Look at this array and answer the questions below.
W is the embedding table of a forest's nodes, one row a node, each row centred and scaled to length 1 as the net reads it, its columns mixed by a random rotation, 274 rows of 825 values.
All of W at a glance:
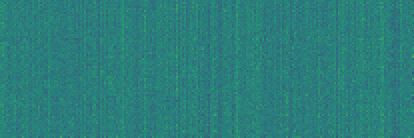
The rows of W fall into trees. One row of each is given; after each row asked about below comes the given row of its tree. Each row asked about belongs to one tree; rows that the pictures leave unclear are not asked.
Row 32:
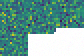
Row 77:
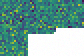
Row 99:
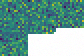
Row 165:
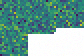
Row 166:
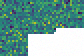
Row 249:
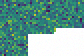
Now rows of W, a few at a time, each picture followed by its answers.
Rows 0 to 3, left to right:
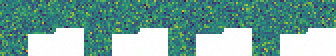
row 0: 165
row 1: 166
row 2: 77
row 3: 99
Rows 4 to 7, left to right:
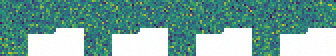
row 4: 77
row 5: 99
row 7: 77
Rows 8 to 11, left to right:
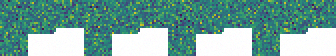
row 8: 166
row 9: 32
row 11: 166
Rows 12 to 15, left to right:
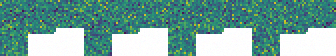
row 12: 77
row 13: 99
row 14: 77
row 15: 99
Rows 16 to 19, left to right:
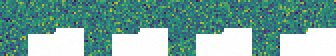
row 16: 166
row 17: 166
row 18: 99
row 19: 249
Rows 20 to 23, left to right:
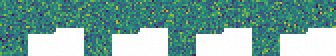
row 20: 99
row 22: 32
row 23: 99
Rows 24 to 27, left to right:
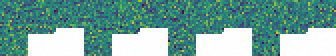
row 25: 166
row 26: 166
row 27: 99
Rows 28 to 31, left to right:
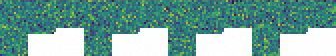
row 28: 165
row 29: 99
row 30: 32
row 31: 77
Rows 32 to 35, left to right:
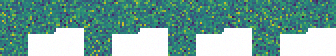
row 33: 166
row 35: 32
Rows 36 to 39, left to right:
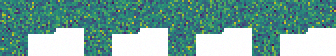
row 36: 32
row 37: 166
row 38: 99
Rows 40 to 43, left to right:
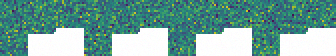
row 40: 166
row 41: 32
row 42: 99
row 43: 77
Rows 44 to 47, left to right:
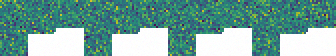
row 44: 99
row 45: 99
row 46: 165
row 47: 32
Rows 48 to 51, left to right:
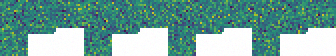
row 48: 77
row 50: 99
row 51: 32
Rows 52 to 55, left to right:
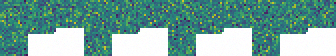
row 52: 32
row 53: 99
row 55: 166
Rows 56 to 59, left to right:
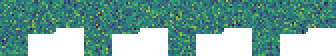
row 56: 99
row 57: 165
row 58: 32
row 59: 166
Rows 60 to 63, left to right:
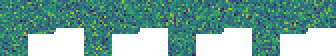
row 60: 165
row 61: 77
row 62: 32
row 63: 166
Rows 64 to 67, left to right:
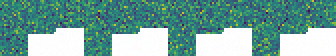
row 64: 99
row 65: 77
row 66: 165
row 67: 77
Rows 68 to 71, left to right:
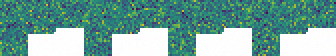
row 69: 32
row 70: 77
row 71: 166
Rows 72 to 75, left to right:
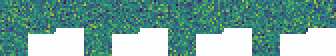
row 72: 32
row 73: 77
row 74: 249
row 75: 166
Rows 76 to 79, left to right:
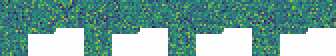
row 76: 166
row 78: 77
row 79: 77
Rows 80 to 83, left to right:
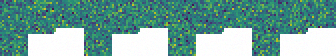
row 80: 249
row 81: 165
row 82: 77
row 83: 166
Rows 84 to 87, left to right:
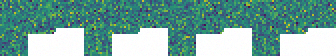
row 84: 165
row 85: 77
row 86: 249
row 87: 99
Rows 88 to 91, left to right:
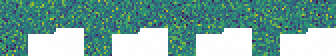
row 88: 166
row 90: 77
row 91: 32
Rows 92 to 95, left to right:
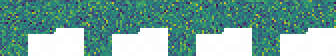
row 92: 165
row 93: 99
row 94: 99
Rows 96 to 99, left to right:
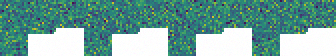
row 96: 166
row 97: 99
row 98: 99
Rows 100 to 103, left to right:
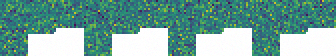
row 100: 166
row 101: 77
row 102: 249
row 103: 99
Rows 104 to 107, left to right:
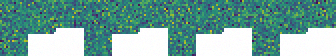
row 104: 166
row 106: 32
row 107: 32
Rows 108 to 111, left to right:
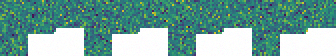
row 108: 99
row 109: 99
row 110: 99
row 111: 249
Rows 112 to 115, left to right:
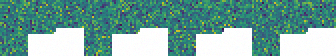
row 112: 99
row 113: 249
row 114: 166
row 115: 99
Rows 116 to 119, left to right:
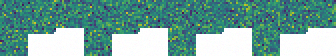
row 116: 166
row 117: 166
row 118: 77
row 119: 77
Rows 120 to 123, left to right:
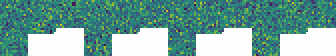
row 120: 166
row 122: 32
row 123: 249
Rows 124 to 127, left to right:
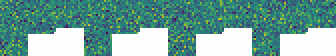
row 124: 165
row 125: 99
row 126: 166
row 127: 32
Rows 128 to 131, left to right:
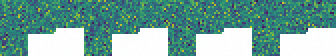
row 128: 99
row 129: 99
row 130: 99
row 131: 166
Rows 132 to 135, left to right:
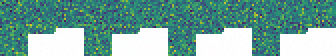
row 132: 77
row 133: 77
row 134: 99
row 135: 32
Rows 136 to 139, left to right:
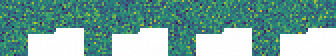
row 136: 166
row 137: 32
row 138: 99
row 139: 166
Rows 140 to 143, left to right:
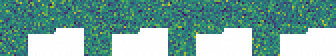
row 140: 166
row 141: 77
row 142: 77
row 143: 77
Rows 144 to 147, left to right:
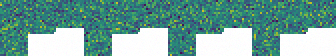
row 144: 77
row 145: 166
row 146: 165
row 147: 165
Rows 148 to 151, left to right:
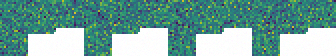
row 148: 166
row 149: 77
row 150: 99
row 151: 77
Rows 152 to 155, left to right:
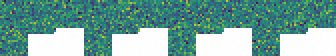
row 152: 166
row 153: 249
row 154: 77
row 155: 166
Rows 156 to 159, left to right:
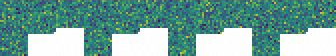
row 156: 32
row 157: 166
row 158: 249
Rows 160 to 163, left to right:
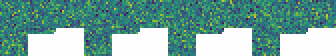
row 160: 165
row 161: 99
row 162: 166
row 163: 32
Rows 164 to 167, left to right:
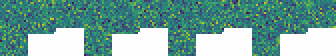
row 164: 166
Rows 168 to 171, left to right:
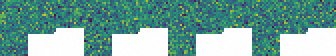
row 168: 32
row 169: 166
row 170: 165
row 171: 99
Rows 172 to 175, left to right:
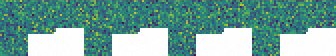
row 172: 99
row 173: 32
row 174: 32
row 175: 165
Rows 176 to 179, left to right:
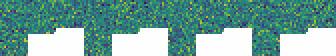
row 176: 166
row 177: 249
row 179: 166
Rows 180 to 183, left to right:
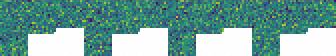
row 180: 99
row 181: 166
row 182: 249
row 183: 77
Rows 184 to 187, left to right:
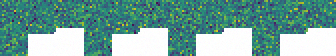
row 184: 77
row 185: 166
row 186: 32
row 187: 249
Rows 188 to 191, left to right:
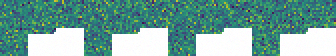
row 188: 166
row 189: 99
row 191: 77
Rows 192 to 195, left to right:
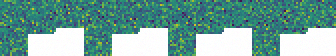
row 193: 77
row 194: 77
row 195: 165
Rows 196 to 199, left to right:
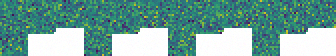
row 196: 99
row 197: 165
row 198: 165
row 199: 99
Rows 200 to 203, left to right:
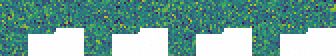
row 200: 32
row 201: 77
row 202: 99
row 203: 77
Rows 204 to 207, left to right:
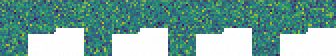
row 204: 77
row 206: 165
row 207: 32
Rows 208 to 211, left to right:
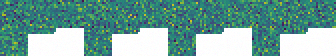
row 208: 77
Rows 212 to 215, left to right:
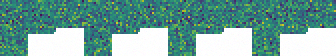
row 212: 77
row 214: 77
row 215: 77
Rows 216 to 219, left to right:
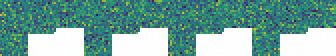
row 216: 32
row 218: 165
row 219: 77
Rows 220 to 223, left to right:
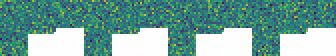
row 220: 99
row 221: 99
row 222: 77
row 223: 249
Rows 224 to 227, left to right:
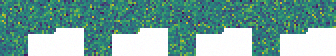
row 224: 32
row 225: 249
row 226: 77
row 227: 99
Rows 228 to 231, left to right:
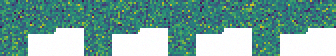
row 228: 77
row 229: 249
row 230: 77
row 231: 77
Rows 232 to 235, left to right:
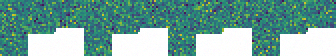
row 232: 32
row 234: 249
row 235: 166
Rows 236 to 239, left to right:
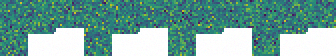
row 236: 166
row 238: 77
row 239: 99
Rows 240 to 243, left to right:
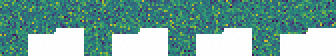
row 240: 99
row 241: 77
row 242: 32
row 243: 165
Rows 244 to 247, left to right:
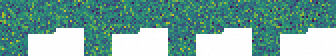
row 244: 32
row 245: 77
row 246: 99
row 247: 32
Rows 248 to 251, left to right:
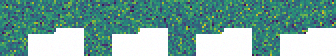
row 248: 166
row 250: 99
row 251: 165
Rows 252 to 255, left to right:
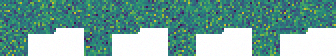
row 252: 166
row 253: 99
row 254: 166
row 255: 165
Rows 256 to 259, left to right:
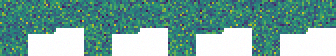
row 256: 99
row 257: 77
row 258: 165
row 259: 249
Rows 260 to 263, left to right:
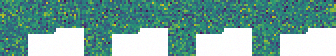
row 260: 32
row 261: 77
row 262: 77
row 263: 77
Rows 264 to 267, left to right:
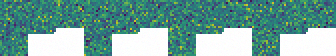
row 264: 99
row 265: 99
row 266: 77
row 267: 166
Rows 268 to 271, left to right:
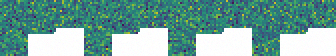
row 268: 166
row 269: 165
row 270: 32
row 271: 99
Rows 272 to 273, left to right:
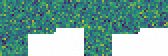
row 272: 99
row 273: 165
